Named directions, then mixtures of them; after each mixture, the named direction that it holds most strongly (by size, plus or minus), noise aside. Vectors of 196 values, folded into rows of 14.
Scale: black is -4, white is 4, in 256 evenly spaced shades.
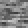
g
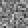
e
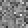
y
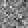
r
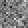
r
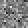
r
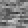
g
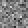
r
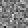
e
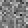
y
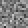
e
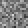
e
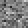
r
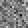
y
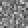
e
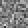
e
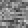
g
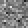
r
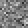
r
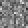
y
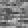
g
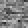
g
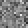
y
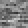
g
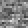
g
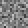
e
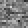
g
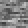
g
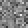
y
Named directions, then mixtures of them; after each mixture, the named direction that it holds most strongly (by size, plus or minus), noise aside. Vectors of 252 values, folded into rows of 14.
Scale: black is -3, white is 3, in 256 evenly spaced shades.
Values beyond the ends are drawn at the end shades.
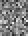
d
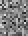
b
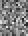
d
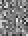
b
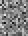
b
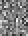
d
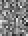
d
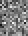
b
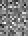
b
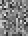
b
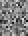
d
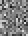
b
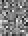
d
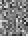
b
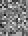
b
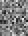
d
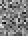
b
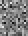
b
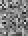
b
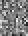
d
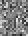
b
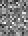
b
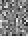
d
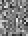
b
